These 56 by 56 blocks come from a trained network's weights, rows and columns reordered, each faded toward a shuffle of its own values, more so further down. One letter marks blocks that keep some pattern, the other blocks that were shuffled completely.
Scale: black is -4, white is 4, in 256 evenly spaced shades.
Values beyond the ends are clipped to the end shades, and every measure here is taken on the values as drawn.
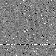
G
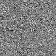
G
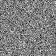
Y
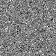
Y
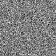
G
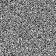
Y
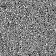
Y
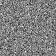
Y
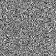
G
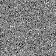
Y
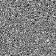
G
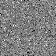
Y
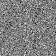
Y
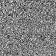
G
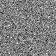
Y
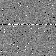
G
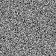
Y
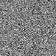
G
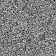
Y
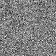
G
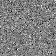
Y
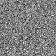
G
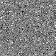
G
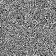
G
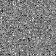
G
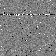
G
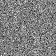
Y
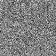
G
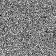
Y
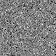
Y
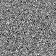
Y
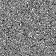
Y
